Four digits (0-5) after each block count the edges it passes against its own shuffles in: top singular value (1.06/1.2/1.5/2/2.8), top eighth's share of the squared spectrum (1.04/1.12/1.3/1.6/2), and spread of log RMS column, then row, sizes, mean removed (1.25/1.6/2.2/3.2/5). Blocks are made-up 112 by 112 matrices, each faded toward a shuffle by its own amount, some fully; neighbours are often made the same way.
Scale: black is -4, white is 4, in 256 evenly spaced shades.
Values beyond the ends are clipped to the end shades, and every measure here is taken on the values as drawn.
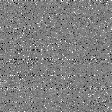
4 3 1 2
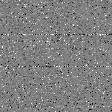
3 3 0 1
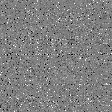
3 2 0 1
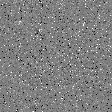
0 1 1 0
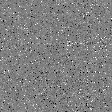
1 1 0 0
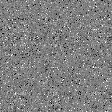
3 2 0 1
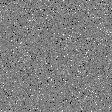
2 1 0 0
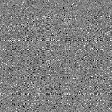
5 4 2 3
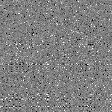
4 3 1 2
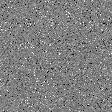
2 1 0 1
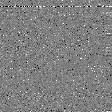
4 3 0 2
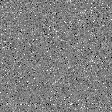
3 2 0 1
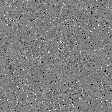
1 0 0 0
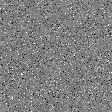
2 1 0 0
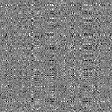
5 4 3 3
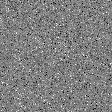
0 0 0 0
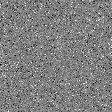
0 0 0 0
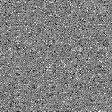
4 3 1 1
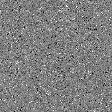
3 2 1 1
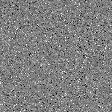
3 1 0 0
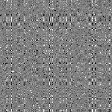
5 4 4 3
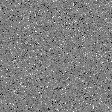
1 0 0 0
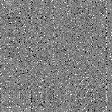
4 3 2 1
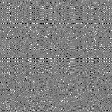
5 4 2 3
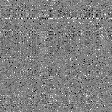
4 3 1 2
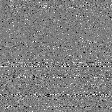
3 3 0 3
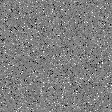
0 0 0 0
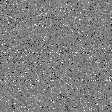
1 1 0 2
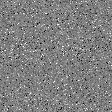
1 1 0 1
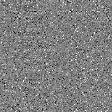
4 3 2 1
